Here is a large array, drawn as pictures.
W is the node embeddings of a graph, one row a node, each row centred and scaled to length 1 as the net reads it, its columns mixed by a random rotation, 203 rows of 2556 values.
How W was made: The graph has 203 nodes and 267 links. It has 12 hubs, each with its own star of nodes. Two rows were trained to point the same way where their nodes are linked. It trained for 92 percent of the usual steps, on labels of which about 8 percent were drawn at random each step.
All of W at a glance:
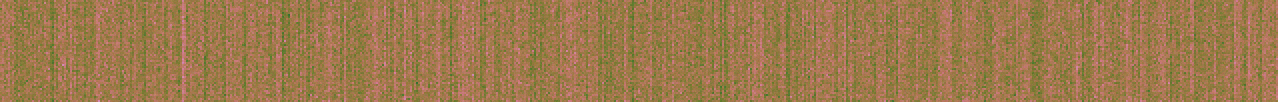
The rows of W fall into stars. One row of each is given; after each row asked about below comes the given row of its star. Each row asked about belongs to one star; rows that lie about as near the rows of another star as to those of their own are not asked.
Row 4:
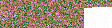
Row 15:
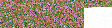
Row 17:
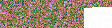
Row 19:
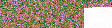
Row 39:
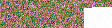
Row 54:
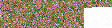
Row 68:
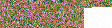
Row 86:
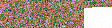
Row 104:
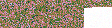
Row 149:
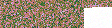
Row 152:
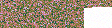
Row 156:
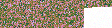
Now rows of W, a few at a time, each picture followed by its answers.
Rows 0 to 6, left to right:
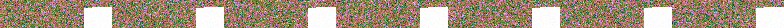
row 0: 152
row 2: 39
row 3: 19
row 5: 54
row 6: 68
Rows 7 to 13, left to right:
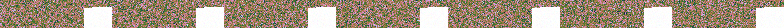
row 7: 4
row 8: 152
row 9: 15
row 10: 39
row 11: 149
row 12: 39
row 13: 17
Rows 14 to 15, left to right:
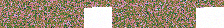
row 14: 149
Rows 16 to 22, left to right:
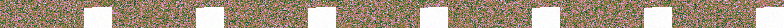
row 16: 39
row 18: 156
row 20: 39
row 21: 104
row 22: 39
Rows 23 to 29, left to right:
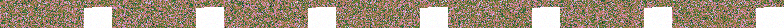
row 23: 54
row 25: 54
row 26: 17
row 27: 152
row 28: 19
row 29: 54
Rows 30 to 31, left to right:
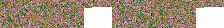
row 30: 4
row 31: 68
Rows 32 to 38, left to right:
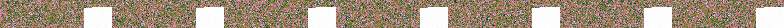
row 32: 54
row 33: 156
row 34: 68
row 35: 149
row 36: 54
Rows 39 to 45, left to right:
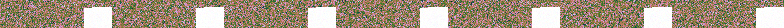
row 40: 68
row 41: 86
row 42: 86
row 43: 152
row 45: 156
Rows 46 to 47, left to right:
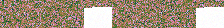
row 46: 156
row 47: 4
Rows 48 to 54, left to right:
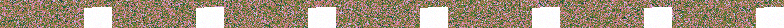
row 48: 4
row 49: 19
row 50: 149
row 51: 156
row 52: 17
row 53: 17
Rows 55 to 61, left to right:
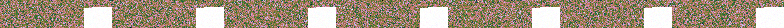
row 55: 68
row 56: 68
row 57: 156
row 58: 15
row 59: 68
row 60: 86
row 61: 68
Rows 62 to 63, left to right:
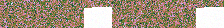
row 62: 149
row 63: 17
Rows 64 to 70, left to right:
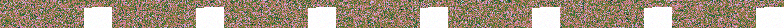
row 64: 156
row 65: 39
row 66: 54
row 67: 19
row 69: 39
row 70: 15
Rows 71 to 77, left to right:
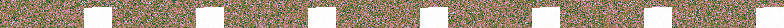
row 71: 68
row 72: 68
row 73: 156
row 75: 156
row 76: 15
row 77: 4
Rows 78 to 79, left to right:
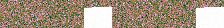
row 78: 19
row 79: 149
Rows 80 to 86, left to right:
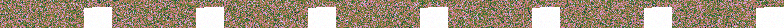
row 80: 15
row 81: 19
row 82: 104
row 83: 19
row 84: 86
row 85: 104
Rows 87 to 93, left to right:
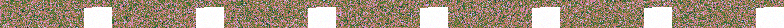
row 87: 54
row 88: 68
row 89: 54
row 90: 4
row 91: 86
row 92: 86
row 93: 54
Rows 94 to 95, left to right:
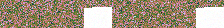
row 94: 15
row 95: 54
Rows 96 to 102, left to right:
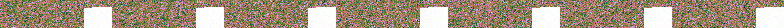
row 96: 54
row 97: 17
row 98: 149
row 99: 15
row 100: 156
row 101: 4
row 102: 149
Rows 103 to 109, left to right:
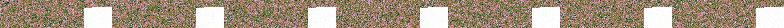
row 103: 39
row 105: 15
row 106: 156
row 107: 156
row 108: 15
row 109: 149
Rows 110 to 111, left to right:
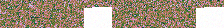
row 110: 17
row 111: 15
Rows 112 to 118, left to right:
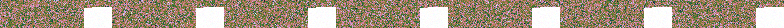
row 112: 4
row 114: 15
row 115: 68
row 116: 104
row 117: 86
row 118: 152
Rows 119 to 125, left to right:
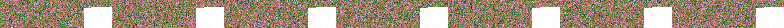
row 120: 4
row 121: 149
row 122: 17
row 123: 39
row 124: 15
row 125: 17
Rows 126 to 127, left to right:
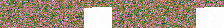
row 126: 54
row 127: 4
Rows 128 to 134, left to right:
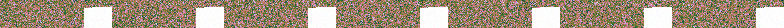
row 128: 19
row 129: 86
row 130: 68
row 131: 19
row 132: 54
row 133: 15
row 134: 104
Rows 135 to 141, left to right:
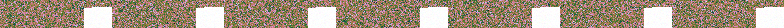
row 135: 149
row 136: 152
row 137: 152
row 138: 156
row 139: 68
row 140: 54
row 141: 15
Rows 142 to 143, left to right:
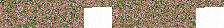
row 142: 17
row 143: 4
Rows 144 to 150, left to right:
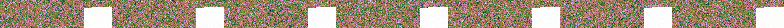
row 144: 156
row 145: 68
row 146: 4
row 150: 156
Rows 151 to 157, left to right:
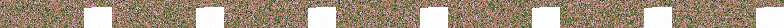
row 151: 39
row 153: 86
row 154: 104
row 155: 149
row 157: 104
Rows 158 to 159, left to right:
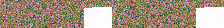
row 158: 149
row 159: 152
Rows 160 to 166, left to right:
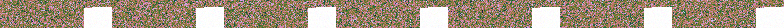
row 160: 86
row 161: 68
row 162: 15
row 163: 15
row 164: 17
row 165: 149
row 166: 149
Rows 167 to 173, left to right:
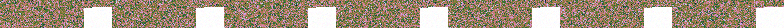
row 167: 54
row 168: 68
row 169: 149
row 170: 15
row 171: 15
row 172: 4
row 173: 68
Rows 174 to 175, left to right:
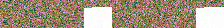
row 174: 152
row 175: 39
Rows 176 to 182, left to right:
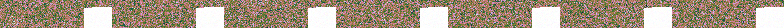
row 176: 54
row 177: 17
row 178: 15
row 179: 19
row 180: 86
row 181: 54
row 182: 104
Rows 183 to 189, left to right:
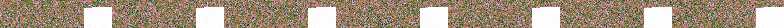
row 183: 68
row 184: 152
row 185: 4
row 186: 19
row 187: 86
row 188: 156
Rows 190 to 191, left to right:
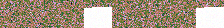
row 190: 68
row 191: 149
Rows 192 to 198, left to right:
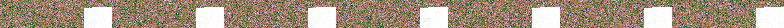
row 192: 15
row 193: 39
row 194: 104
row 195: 19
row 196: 17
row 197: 104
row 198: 149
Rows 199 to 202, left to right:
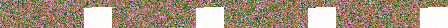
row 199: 17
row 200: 149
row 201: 54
